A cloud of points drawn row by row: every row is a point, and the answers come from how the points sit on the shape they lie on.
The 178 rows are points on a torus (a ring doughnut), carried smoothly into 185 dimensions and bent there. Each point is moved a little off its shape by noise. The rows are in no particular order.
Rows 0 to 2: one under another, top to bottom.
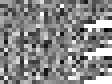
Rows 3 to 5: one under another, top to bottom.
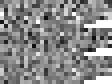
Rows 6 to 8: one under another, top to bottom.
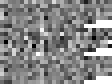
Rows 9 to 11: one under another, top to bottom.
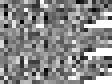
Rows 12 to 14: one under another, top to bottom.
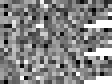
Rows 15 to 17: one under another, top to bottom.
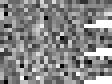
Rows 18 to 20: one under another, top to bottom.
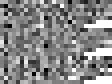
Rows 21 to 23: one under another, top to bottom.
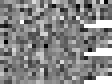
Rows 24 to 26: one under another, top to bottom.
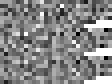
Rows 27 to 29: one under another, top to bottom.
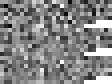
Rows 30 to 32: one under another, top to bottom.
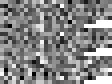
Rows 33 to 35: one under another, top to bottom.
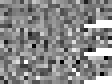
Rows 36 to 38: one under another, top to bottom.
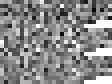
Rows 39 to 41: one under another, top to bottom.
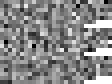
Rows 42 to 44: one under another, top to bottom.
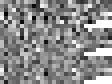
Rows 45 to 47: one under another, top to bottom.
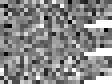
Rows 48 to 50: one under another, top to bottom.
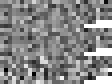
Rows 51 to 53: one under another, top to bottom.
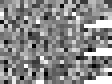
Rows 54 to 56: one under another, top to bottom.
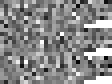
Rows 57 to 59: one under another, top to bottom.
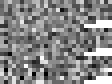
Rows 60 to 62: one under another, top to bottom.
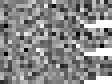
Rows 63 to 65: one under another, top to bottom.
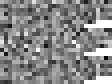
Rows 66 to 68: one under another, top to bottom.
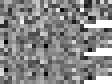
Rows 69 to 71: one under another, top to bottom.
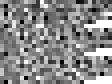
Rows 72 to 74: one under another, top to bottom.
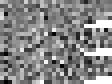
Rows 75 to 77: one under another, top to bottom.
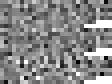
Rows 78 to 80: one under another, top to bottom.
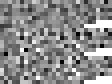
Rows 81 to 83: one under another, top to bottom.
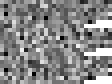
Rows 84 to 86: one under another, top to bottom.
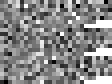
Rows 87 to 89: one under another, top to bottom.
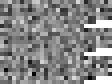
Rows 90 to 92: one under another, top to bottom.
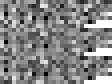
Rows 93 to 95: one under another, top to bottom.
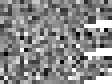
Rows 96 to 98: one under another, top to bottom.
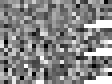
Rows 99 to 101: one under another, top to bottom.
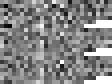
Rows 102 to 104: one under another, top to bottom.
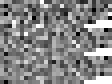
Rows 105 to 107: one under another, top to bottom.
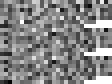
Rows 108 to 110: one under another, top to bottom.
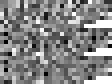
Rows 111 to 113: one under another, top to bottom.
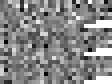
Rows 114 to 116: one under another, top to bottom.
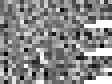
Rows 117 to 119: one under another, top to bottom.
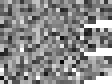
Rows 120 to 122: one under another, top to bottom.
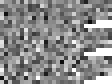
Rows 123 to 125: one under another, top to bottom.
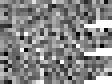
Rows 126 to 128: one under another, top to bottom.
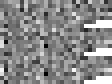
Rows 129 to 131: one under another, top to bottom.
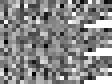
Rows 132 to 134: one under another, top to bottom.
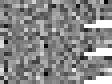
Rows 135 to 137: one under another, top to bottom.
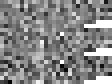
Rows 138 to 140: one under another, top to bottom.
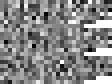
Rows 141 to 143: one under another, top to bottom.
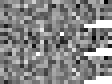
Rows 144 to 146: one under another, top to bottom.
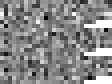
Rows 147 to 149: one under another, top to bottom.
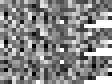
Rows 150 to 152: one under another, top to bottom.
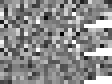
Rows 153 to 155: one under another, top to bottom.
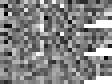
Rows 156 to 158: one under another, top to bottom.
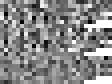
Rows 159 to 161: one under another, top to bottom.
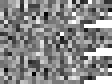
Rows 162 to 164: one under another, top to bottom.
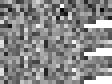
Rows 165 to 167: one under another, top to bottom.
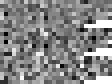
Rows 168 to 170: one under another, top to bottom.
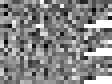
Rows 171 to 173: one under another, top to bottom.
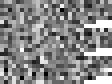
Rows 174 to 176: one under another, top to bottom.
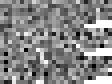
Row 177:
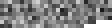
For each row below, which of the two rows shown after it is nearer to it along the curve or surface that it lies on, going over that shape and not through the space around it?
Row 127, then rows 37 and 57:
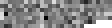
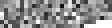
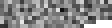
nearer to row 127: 57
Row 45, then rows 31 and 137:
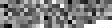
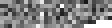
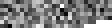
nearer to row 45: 137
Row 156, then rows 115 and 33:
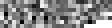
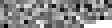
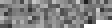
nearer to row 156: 33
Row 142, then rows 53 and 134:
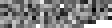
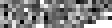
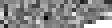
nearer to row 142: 53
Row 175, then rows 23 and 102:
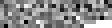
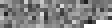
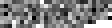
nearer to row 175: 23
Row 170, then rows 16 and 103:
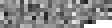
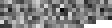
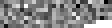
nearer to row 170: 103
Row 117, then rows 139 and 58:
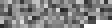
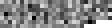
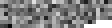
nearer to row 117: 58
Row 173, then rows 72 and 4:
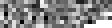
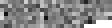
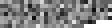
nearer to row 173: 4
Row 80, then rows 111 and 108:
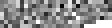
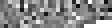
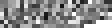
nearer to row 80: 111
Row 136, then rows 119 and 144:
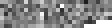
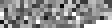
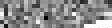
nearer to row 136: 144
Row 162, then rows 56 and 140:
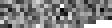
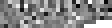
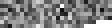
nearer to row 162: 140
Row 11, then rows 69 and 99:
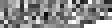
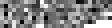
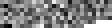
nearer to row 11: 69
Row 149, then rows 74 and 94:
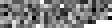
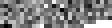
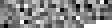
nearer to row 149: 74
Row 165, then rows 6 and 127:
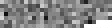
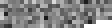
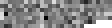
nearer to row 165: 127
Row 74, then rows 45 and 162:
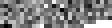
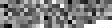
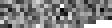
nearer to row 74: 162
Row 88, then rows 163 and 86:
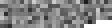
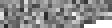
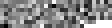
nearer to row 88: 86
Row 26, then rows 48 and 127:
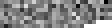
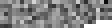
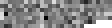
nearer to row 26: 48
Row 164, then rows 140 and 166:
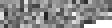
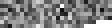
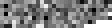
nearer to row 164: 166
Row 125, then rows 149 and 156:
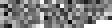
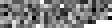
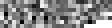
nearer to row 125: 149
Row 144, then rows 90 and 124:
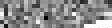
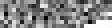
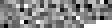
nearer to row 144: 90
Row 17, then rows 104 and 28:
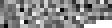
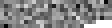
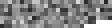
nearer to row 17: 28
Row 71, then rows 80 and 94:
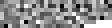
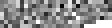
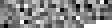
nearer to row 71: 94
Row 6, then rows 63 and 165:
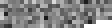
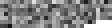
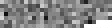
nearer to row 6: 63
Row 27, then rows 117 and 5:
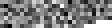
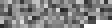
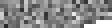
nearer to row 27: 117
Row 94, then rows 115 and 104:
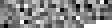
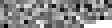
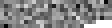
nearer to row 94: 115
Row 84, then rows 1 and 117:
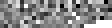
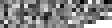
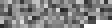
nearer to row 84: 117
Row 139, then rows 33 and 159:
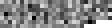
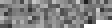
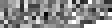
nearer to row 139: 159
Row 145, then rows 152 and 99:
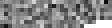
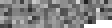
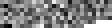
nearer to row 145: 152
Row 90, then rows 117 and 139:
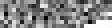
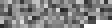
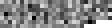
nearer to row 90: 139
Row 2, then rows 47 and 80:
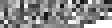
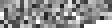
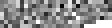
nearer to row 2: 47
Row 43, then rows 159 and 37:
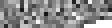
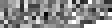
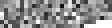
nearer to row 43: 37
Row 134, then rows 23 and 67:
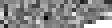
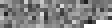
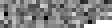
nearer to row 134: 67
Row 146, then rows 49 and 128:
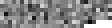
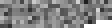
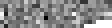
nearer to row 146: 128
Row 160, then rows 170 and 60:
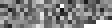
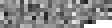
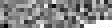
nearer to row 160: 170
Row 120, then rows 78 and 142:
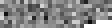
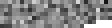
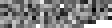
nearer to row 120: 142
